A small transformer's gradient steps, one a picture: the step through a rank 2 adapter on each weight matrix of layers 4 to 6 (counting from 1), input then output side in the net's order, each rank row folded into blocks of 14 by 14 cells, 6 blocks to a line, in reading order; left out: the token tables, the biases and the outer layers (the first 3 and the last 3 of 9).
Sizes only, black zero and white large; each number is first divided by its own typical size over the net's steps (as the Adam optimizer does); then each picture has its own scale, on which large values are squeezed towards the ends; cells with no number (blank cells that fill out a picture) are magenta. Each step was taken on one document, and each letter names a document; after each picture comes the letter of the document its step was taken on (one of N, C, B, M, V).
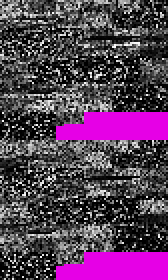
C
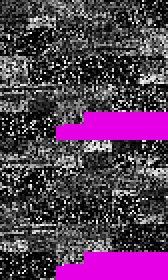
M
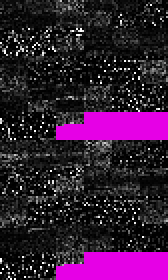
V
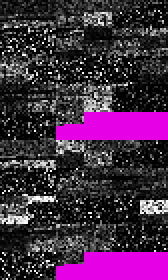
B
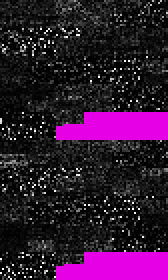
V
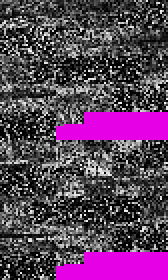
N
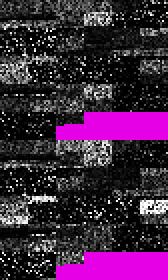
B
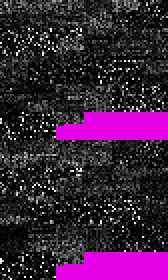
V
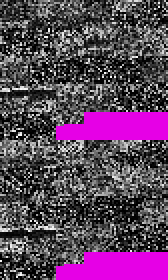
N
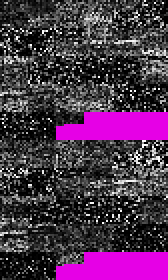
M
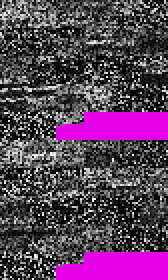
N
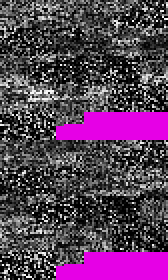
N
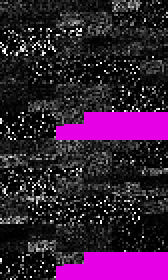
V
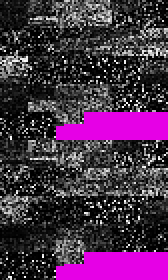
M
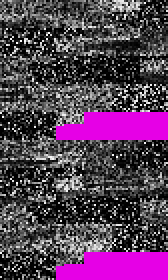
N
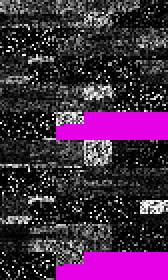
B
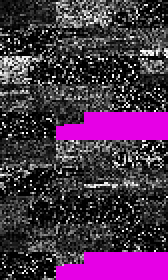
M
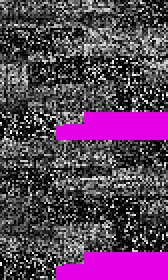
N
